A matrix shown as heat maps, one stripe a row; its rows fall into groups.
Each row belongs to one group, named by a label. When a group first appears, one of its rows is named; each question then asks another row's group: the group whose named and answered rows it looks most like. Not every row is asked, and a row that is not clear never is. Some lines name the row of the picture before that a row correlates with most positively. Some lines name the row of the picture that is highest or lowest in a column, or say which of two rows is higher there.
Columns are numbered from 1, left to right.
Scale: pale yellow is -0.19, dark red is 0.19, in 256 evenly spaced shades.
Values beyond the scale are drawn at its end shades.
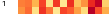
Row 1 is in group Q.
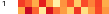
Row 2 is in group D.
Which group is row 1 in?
Q
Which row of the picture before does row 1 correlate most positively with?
2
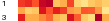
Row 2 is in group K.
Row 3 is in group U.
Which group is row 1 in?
U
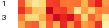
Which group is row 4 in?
D
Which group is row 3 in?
K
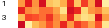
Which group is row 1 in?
Q
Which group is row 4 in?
K
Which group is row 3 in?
U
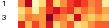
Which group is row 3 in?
D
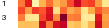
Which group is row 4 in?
K
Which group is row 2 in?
U
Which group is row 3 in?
K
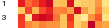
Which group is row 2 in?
D
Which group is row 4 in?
Q
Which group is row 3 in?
U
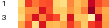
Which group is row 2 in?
Q
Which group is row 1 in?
Q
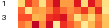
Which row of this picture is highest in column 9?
1
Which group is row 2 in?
K
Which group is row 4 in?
U
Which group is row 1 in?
D
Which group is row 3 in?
K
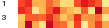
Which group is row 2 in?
K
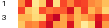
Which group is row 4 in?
U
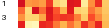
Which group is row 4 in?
K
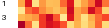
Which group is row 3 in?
U
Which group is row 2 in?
Q
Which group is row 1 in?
Q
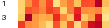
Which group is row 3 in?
D
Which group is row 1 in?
Q
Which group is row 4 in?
Q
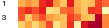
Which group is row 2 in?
Q
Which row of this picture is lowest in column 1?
4
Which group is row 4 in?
Q
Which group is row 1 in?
U
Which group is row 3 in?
U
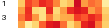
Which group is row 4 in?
K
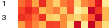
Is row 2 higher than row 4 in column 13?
Yes
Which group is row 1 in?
Q
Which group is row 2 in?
Q
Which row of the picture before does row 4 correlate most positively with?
1
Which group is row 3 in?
Q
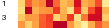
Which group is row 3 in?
Q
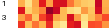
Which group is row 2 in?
K
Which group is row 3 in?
U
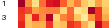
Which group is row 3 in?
U
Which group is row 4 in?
U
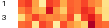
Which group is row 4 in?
Q
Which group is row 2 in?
D
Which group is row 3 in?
Q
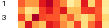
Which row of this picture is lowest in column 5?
3
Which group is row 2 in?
K
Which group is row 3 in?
U
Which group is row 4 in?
D
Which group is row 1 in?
K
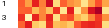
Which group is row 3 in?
U
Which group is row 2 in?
Q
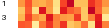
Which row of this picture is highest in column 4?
2
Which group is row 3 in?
D
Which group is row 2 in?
Q
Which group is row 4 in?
K
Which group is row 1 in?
Q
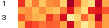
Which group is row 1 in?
U
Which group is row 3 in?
K
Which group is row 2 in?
Q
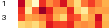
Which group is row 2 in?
U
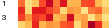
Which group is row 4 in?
Q
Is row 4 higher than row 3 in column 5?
No
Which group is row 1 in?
K
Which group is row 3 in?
U
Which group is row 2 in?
U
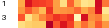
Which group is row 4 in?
K
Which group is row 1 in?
U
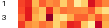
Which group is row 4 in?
U
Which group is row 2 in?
D
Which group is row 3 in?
D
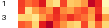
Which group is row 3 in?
K
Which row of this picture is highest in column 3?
1
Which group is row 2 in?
K
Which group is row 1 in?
Q
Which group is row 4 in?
K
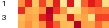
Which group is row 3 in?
U
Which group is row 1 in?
Q
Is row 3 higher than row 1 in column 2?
No
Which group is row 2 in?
K
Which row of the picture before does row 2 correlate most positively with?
4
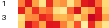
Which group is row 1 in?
D
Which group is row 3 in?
Q
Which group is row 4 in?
D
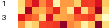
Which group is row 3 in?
D
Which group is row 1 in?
Q
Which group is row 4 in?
K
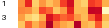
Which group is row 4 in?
D
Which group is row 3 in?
K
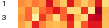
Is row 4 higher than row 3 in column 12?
No
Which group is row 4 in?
Q
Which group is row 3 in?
Q
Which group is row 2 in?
K
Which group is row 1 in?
U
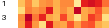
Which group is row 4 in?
D
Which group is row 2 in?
D
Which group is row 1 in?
Q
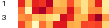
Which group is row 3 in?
Q
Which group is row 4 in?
K
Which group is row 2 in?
U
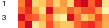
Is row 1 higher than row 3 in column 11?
Yes
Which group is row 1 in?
D
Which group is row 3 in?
U
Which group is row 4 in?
D
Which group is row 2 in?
D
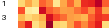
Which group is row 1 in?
Q
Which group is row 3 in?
K
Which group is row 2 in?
K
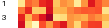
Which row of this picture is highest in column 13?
1
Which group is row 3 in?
U
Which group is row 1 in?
Q
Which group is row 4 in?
K
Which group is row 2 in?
D
